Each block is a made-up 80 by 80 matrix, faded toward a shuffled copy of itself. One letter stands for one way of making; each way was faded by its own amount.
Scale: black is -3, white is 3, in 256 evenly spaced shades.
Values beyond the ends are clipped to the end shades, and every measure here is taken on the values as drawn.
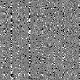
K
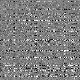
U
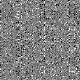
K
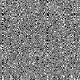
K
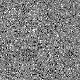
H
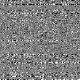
U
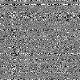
U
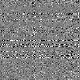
U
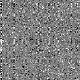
K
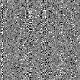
K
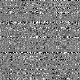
U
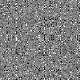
K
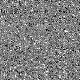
H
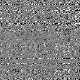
U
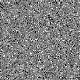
H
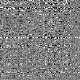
U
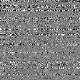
U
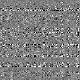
U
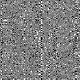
K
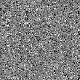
H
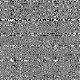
U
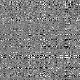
U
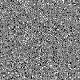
H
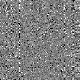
K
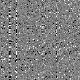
K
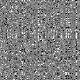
K
